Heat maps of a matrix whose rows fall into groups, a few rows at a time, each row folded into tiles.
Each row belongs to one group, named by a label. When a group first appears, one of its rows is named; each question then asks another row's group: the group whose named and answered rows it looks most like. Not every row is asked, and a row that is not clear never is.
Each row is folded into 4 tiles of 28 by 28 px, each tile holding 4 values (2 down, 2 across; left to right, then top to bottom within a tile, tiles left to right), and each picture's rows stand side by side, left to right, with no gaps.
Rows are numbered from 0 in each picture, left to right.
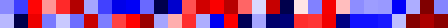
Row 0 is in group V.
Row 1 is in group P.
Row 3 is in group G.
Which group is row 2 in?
G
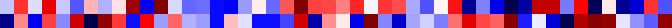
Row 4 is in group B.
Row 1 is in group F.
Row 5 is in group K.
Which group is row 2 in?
P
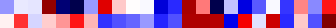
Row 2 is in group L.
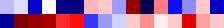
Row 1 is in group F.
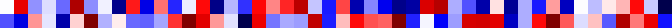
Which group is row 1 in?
F
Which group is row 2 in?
V
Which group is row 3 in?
B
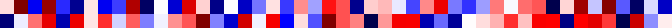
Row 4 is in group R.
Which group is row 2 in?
L
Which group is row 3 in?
B
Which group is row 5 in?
K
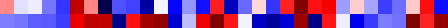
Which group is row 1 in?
L
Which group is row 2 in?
P
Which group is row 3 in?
G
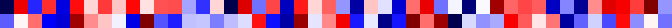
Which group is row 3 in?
G
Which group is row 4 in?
R
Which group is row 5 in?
R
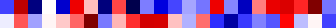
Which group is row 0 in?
F
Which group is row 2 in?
R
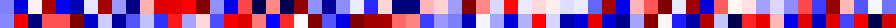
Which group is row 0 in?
B
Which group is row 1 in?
R
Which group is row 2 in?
F
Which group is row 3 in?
K
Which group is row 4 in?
V
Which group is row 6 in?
V
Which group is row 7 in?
K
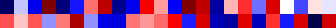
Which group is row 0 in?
B
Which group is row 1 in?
R
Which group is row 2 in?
K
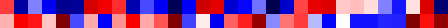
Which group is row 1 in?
B
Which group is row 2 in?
P
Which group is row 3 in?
G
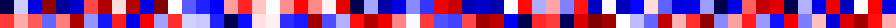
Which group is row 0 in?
B
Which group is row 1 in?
F
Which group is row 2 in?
V
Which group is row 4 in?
L
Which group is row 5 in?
K
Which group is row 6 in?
P
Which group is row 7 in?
F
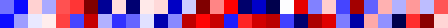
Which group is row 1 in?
G
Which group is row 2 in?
L
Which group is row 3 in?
V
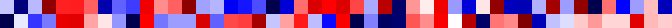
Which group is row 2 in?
P
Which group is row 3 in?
G
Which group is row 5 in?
F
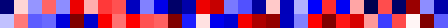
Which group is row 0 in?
P
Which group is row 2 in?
L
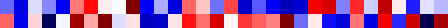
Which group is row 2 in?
B
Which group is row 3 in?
K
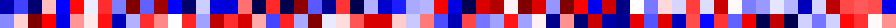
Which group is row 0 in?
L
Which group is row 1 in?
K
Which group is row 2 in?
F
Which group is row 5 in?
G
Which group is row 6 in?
K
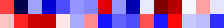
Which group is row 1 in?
R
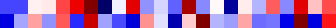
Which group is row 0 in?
R
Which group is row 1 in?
V
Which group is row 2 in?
P
